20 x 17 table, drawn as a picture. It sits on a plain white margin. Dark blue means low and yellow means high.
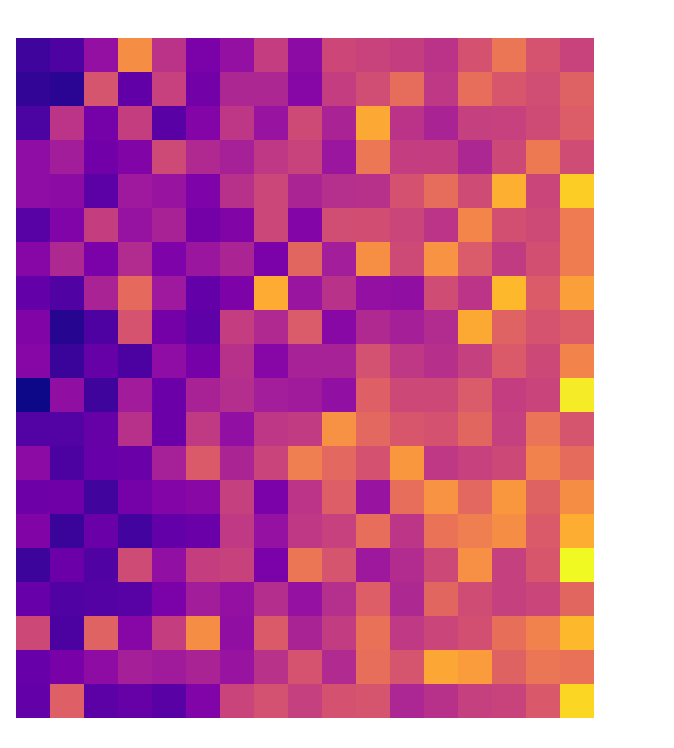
Grain: fine. Histogram: bell-shaped. Stripes: none. Slope: up to the right.
